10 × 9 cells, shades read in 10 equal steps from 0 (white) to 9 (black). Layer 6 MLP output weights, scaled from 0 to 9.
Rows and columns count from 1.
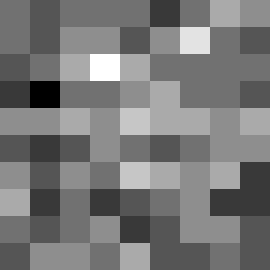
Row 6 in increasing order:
4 4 4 5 5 6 6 6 7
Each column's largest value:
7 9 6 7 7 7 6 7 7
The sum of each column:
51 60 44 43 43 48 42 45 54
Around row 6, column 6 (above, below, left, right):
3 3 5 5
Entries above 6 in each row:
1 0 0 2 0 1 1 4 1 0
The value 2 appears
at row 5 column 5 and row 7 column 5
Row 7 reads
4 6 4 5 2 3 4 3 7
